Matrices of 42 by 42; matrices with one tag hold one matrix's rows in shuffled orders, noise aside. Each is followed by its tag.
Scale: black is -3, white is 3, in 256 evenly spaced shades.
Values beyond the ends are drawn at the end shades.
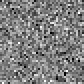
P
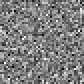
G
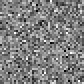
P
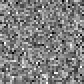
G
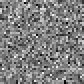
P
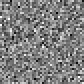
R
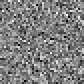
P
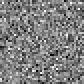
P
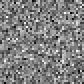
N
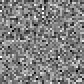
R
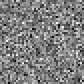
N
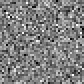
N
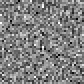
R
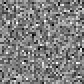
N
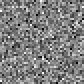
R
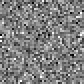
R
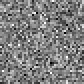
P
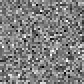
P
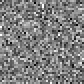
R
